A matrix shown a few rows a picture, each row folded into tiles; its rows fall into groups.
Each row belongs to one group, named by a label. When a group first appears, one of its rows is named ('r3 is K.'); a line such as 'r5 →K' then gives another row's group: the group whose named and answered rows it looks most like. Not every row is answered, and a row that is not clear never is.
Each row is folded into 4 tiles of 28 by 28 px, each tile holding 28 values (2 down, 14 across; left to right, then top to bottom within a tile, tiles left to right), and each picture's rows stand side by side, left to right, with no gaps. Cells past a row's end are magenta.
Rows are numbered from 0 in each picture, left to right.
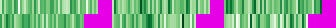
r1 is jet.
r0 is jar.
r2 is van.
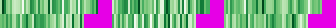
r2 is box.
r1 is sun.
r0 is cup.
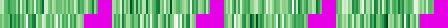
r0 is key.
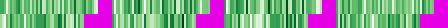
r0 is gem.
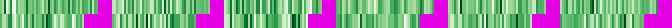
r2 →box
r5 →van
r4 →box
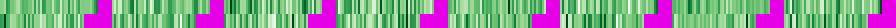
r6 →gem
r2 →sun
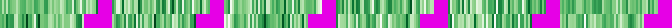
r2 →gem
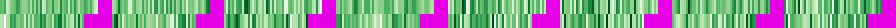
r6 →gem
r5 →jet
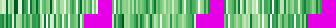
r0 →jar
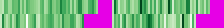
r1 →jet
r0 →key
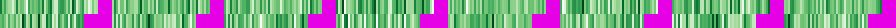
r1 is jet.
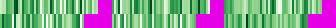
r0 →jar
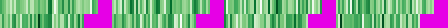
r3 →jet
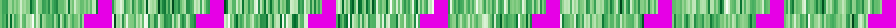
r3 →jar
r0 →cup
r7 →box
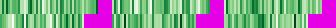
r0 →van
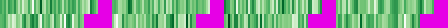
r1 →gem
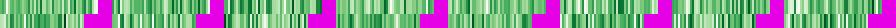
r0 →gem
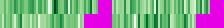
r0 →sun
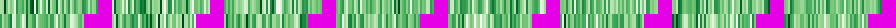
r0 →van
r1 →jet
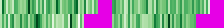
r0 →jet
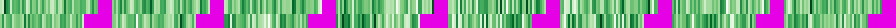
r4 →box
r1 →box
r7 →key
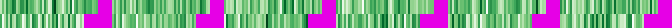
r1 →box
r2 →key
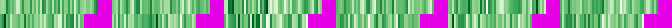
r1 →jar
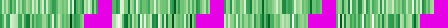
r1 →gem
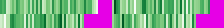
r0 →gem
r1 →cup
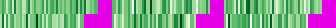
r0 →jet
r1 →box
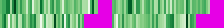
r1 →gem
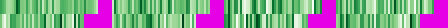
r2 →van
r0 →gem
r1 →jet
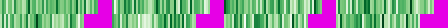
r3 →jet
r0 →jet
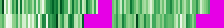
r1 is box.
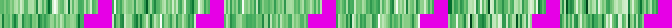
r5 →sun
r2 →jar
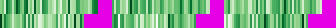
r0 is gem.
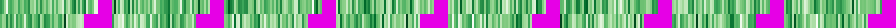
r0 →gem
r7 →cup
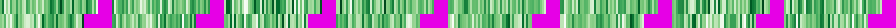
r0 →key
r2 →cup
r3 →van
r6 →sun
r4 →gem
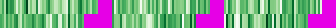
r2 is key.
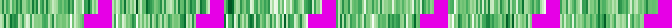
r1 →box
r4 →gem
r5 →jar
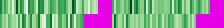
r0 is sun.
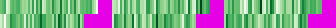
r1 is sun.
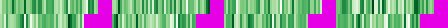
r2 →key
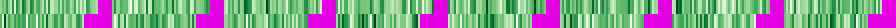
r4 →jar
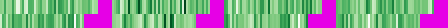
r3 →cup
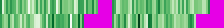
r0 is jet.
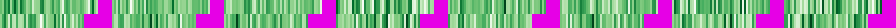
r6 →cup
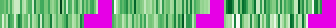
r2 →van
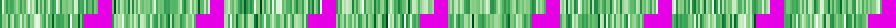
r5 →jar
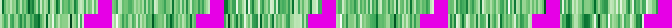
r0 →jet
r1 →gem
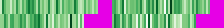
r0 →jet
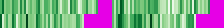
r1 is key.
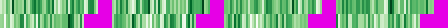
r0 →box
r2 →cup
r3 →sun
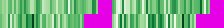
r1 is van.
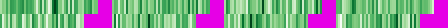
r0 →sun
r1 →jet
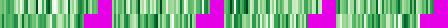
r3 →van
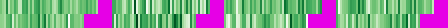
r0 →jar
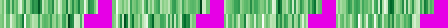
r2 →sun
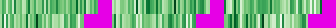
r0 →jet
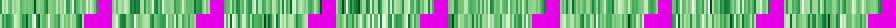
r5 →box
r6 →cup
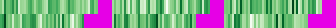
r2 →cup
